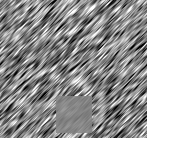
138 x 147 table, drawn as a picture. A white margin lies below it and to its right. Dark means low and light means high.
No single row or column stands out from its neighbours. In the bottom middle lies a patch that is calmer than the rest. The grain runs diagonally up to the right. The bottom middle is the calmest part.
